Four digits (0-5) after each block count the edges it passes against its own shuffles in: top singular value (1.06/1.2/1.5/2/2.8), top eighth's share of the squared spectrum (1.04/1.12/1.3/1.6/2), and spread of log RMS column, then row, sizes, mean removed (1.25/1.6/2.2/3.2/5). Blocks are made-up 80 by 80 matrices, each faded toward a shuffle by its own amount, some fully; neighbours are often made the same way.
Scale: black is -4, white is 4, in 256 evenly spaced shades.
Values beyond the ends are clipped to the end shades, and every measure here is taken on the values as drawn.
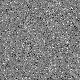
0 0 0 0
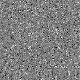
3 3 1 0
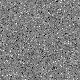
0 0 0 0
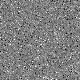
0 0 0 0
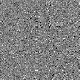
3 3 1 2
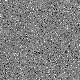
1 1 0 0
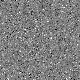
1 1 0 0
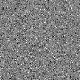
3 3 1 1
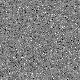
0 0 0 0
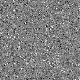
3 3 1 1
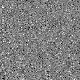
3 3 1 1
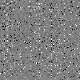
4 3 2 1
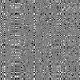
5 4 3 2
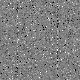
2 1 1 0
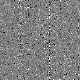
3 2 2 0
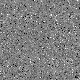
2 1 0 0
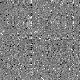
4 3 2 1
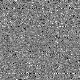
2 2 0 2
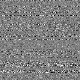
2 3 0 4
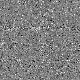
1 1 0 2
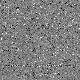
1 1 0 2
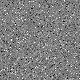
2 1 0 0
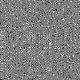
3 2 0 0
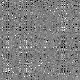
4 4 2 2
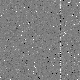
3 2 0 0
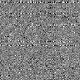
4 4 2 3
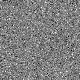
1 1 0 0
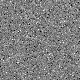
0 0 0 0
